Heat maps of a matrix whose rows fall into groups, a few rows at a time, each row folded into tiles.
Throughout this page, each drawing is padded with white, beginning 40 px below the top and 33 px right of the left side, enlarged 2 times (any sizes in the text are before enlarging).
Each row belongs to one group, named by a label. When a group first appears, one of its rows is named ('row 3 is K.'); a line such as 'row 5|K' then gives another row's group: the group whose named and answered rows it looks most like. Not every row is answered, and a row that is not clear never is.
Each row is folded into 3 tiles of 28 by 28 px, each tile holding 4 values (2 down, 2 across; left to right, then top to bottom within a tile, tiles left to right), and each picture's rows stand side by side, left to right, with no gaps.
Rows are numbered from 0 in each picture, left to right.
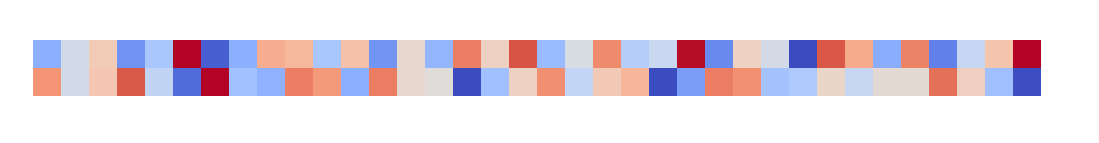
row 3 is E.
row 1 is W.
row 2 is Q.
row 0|E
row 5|E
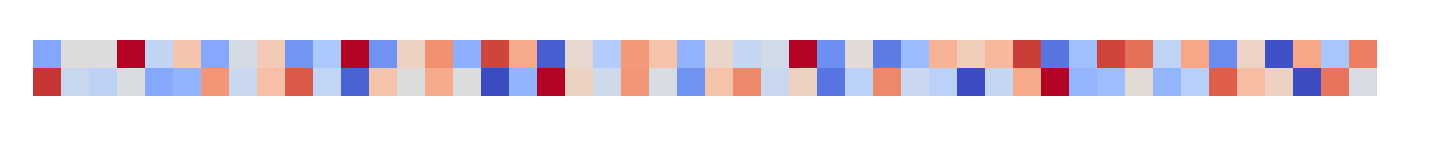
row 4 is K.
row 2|E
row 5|Q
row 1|E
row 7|Q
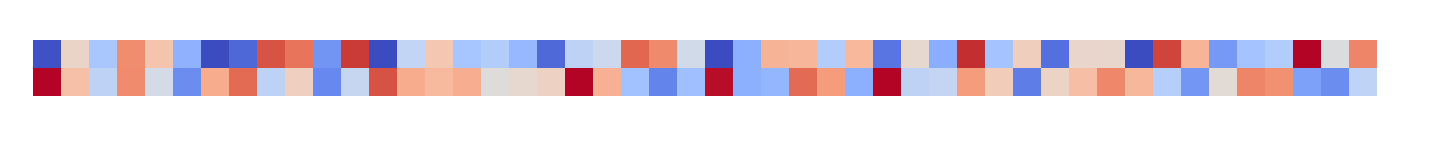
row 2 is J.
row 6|E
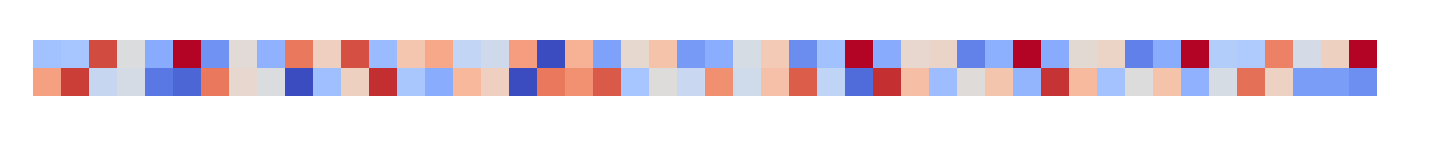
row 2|W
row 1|Q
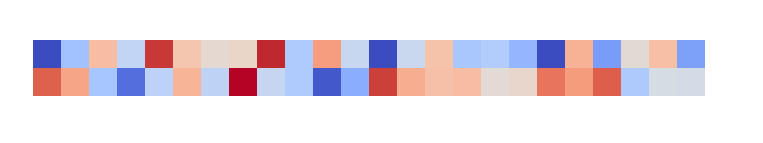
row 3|J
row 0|Q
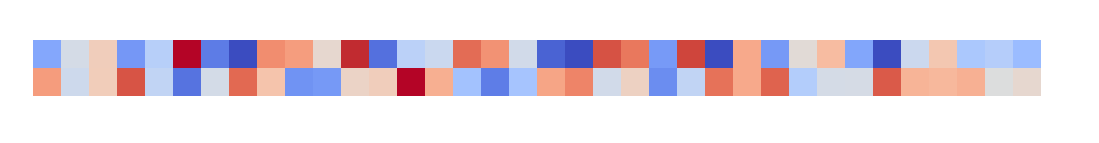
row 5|J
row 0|E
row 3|K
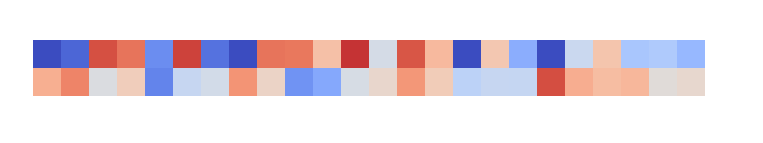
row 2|J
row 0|K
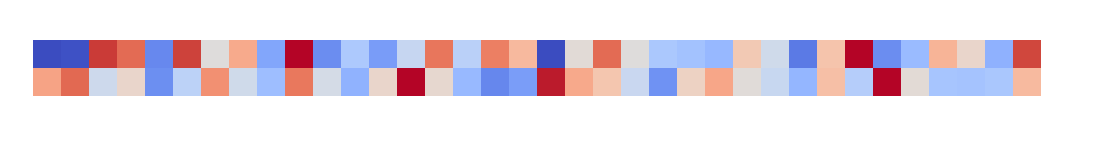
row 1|W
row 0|K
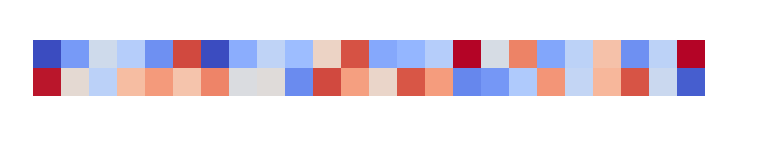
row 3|E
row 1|Q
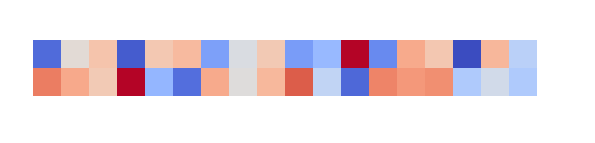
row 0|E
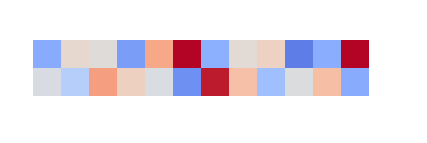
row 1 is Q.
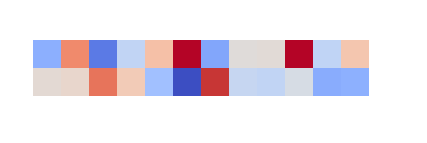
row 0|E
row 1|W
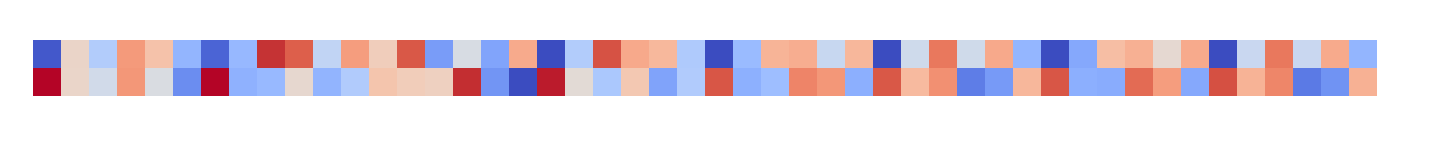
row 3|W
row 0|W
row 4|W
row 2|E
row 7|J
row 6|W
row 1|W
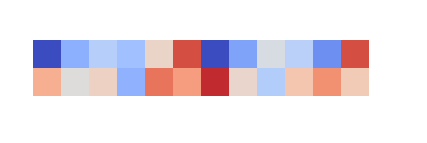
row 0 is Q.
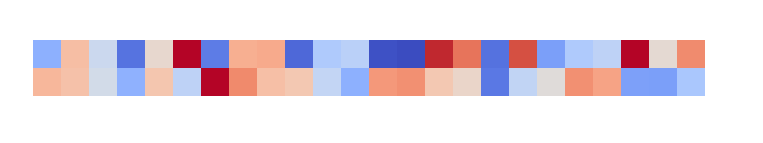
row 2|K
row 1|J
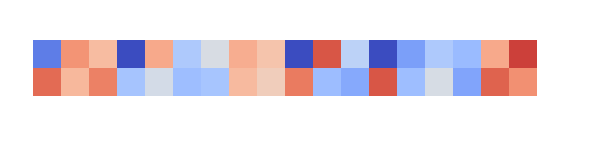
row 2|Q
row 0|J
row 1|E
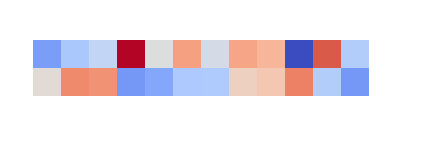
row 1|E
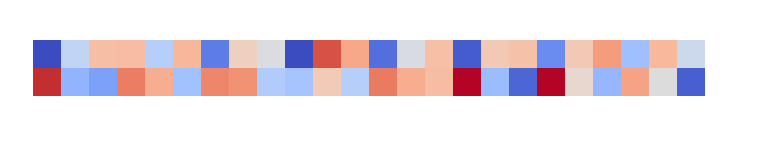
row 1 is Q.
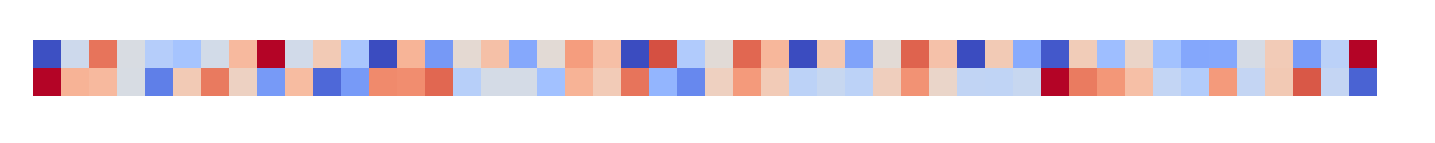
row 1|W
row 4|J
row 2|J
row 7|E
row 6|J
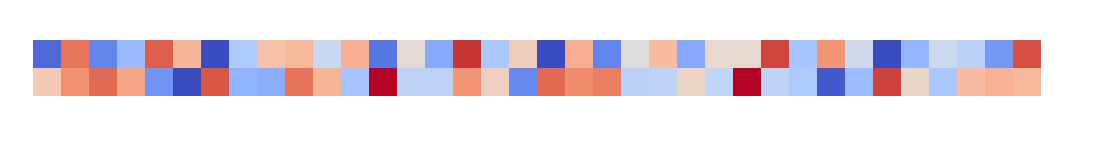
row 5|Q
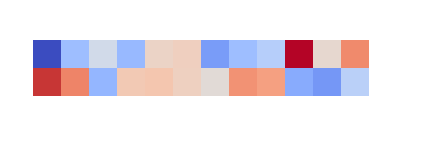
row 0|Q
